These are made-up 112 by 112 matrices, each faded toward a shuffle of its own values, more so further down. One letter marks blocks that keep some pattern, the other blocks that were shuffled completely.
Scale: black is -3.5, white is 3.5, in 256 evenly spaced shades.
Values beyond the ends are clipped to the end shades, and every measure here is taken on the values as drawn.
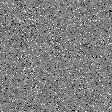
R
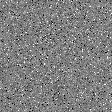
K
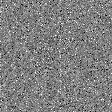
R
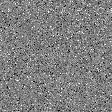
K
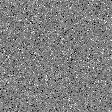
K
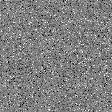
R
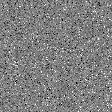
R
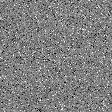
K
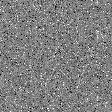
R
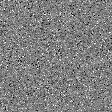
R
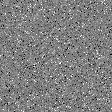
K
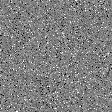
R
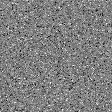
K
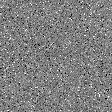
K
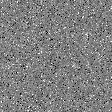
R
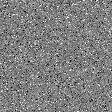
K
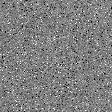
R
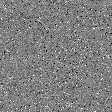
K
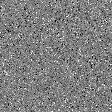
K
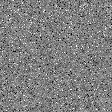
K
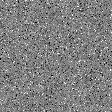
K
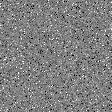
R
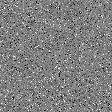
R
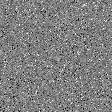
K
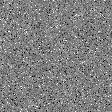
K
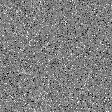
K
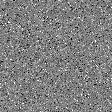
K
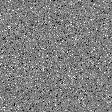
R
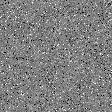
R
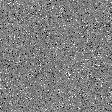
R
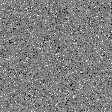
K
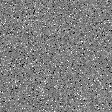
R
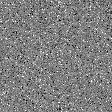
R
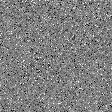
K
